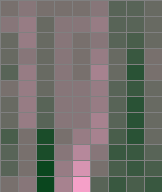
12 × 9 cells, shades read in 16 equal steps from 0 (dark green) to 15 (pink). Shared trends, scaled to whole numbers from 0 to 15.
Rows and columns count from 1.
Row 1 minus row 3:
1 -1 1 -1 0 0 0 1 0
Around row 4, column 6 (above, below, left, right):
8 10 7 6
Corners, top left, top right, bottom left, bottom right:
7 6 7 3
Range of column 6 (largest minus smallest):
5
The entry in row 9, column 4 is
7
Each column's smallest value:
4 7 0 7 7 5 3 2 3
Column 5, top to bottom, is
7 8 7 7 7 8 8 8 9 11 13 15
